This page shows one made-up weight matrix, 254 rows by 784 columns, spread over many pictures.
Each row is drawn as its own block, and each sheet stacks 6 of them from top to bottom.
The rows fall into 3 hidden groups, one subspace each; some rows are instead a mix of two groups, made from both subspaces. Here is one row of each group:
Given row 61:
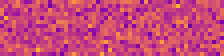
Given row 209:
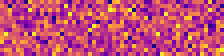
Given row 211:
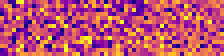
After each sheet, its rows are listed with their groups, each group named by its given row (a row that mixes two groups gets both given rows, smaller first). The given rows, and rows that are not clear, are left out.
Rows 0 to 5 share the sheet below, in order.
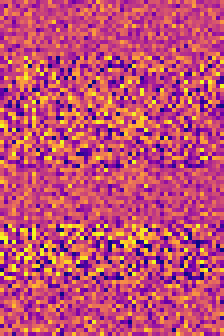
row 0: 61
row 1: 209
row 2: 211
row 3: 211
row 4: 211
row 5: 61 and 209
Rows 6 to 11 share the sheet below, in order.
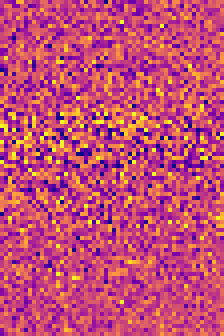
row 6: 211
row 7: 211
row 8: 211
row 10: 61
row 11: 209 and 211
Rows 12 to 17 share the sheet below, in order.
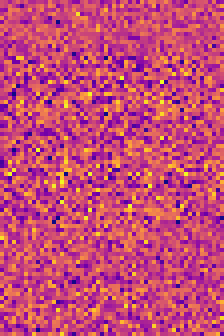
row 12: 61
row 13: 211
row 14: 61 and 211
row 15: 209
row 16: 211
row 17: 61
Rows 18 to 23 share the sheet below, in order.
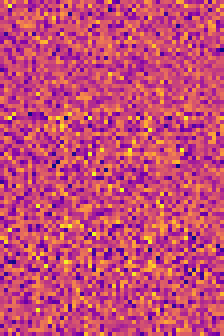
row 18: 209
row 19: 211
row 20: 209
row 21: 211
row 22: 209 and 211
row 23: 61
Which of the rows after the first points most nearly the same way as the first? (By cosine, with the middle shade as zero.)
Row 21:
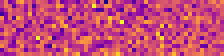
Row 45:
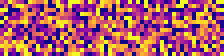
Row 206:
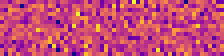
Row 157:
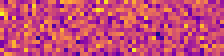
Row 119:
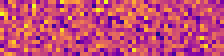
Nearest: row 206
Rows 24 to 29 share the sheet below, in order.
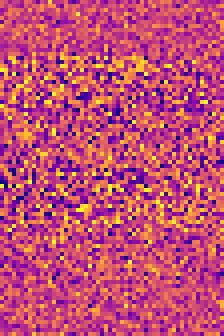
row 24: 61
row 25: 211
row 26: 209
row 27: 211
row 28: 209
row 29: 61
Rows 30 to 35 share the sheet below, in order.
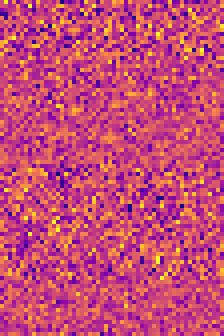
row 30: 211
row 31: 61
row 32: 61
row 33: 209
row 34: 209
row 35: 61
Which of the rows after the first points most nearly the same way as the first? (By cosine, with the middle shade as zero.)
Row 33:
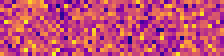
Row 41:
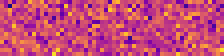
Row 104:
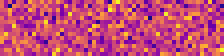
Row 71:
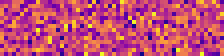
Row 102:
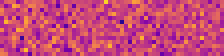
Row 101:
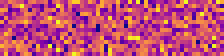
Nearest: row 102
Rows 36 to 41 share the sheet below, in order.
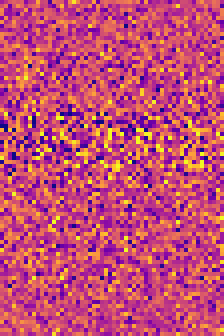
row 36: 61
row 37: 209
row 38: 211
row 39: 209
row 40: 61
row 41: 209
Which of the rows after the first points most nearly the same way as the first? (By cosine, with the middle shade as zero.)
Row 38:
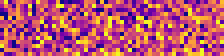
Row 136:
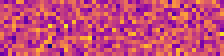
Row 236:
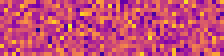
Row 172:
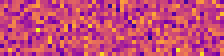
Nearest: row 172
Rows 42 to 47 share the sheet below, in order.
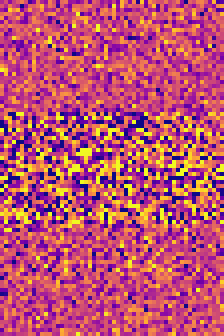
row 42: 61
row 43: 211
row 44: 211
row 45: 61
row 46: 209 and 211
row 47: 61 and 211
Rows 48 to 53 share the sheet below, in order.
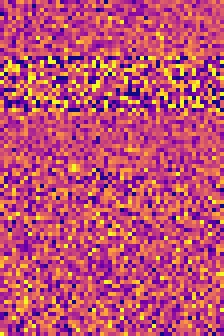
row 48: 211
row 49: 61
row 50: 61
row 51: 61
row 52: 209
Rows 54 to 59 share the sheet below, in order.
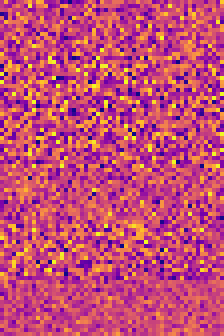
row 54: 209 and 211
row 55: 61
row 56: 61
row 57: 209
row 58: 211
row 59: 211
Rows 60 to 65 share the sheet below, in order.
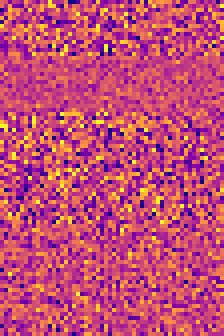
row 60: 61
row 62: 211
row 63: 209
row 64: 61
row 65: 61
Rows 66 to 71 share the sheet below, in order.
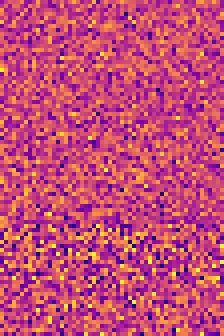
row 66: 61
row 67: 211
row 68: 61
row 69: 211
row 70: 61
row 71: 61
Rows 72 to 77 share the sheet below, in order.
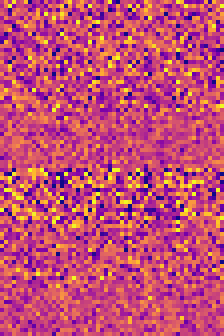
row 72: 209
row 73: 209
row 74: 61 and 209
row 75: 209
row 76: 61
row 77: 209
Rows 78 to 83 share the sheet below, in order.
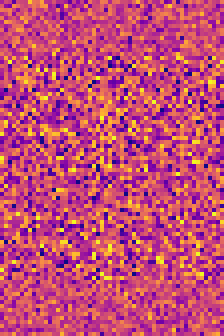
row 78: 209
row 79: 209
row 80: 61
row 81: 61
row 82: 61 and 211
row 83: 61
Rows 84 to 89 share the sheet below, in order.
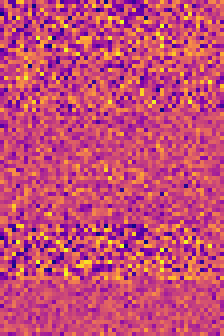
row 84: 211
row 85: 209
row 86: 211
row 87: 211
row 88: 211
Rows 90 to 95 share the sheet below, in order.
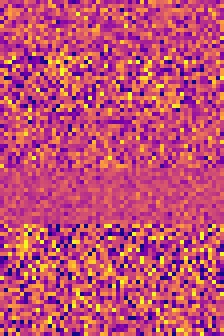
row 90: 61
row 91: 209
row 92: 209 and 211
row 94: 209
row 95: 61
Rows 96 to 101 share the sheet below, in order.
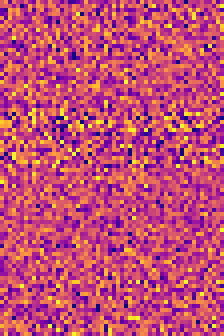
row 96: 61 and 211
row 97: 61
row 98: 209 and 211
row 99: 211
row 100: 61 and 209
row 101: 61
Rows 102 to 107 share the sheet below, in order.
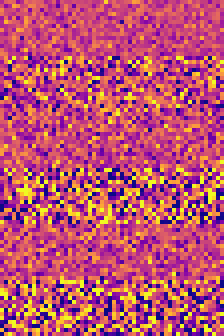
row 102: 209 and 211
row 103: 209
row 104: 209
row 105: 209
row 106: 61
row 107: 211
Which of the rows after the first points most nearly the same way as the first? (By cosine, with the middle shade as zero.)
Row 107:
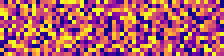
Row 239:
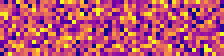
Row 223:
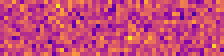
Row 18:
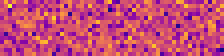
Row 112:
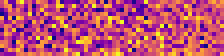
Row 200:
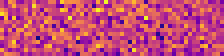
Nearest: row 239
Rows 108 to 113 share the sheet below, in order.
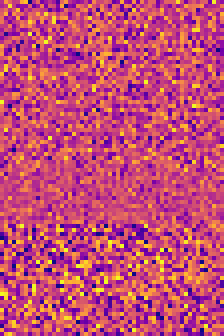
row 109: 61
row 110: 211
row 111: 61
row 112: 211
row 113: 211
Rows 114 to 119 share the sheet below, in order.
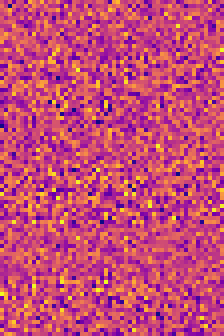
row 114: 209
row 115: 61
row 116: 211
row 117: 61
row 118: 61
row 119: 211
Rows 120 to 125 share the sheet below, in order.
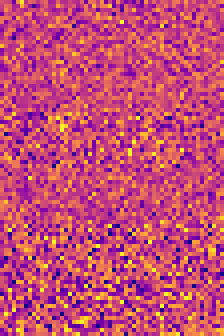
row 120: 61 and 211
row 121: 209 and 211
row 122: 209
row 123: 209
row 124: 209
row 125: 209 and 211
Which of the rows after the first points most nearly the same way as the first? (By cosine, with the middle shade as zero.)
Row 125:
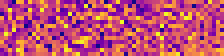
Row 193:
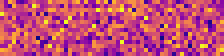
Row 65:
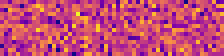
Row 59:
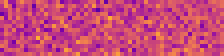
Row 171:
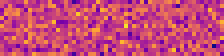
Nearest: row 59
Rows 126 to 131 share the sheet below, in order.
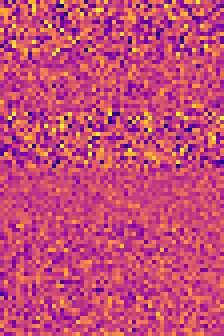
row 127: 61
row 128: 209
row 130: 211
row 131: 211
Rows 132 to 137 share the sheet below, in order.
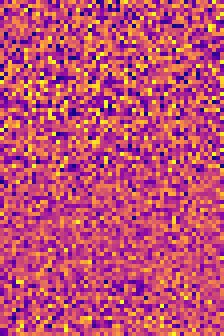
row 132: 61 and 209
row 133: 61
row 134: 61
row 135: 61 and 211
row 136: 61 and 211
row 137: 211
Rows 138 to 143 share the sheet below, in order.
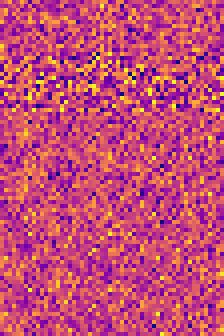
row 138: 61
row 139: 61
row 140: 209
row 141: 209
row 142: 209
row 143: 209
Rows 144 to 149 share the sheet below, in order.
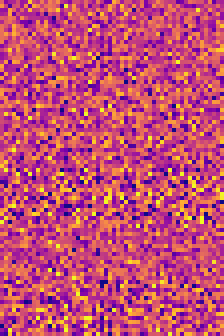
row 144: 61 and 209
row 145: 61
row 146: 211
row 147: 211
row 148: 61
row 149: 61 and 211
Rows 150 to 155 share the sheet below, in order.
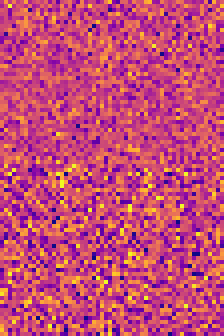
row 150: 209
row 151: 61 and 209
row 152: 61
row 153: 209
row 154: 61
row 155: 61 and 211
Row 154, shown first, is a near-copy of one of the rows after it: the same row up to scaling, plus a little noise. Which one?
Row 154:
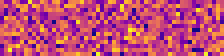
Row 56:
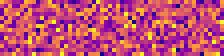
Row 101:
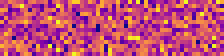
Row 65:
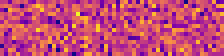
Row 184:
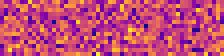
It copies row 184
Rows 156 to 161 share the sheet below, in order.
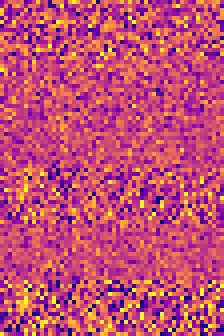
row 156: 61
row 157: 211
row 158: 209
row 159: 209
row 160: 61
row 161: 209
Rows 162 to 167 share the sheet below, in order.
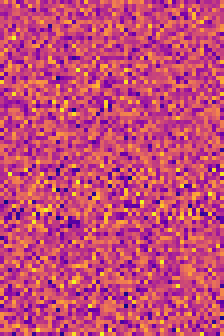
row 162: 211
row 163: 61
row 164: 61
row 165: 61 and 209
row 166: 209 and 211
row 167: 61
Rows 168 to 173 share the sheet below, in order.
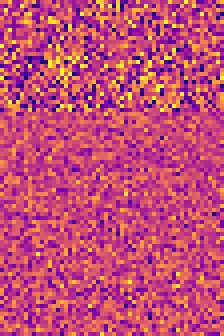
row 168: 61
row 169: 209
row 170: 211
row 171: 61
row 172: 61
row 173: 61
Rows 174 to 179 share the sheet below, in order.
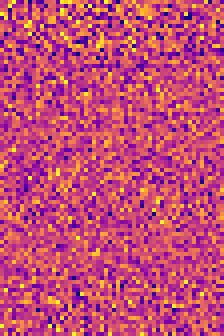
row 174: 209 and 211
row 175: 61 and 211
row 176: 211
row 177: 209
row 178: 61
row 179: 61
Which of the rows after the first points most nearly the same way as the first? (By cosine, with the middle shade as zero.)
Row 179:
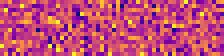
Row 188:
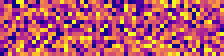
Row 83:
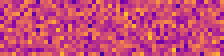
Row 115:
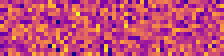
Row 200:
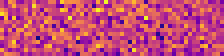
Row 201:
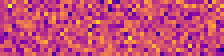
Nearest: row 83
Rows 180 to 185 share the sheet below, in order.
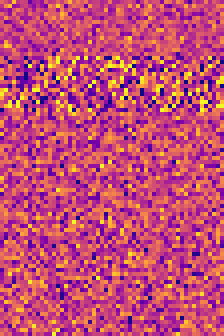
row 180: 209
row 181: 209
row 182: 61
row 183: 61
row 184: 61
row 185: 209
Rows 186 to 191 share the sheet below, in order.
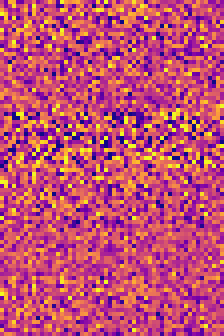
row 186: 211
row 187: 209
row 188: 211
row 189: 211
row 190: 61
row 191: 211
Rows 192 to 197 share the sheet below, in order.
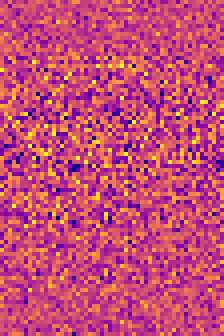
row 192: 61 and 209
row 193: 209 and 211
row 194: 61 and 209
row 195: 61
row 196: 61
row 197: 61 and 209
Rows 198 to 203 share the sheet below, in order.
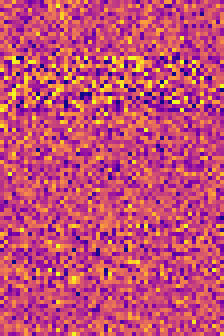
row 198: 209
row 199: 211
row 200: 211
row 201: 209
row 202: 61
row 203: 61
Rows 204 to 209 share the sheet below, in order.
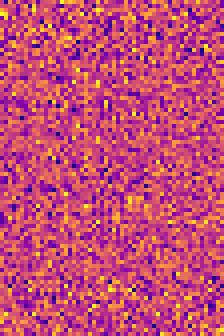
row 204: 211
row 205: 61
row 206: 61
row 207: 61 and 211
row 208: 61
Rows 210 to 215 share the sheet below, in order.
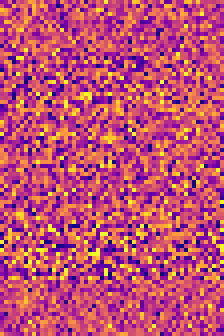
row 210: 209 and 211
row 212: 61
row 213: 61 and 211
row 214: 61
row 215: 209
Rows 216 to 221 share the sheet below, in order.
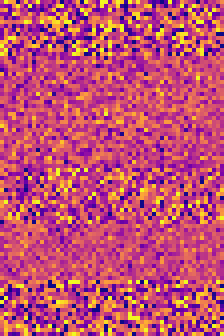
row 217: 211
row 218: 211
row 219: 209
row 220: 209
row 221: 61
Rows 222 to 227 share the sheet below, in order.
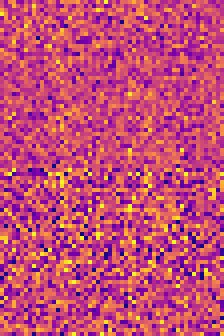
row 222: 211
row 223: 61 and 209
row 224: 209
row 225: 209
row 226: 211
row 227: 61
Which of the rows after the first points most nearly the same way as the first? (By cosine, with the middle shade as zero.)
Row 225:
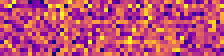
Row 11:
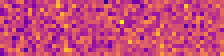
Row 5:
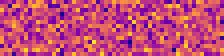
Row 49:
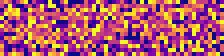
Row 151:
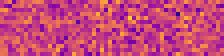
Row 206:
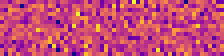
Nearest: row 11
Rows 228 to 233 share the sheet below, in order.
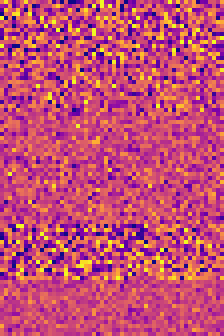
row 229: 61
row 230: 61
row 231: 209
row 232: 211
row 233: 61
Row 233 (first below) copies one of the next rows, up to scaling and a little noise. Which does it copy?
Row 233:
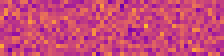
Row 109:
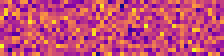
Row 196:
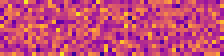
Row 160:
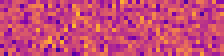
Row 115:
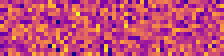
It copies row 109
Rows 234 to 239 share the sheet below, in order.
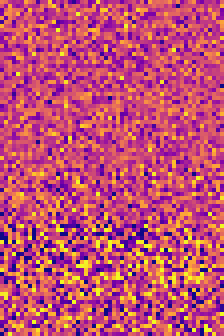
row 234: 61
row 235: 211
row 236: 61
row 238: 211
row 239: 211
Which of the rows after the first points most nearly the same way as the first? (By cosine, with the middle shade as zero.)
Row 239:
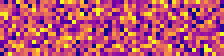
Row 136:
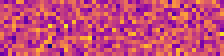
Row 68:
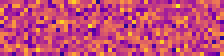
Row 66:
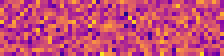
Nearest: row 136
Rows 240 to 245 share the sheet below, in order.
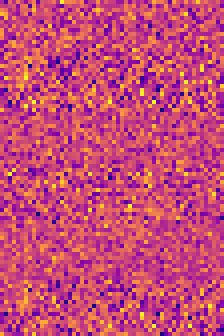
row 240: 211
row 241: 209
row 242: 61
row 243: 209
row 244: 211
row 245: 209
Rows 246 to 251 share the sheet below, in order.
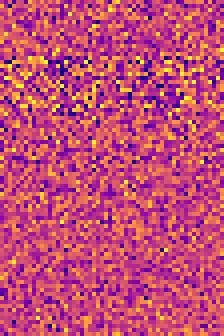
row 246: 209
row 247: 209
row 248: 61 and 211
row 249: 61
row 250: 211
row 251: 61 and 211
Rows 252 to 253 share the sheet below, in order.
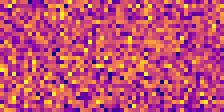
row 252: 209
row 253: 211
